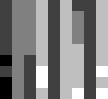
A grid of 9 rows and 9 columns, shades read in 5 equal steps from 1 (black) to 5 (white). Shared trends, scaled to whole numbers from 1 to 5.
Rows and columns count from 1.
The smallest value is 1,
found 3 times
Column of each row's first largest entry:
4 4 4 4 4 4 4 4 7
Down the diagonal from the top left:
2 3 3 4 2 4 4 2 5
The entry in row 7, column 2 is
3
